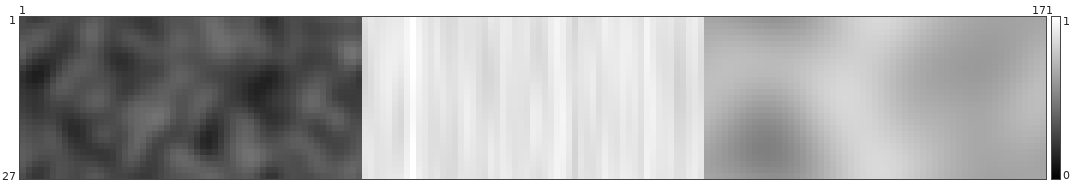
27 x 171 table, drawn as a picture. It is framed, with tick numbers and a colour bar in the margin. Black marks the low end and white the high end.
It is made of 1 by 3 panels. Panel 1,1: low, blotchy. Panel 1,2: very high, streaked downward, faint in contrast. Panel 1,3: high, smooth.
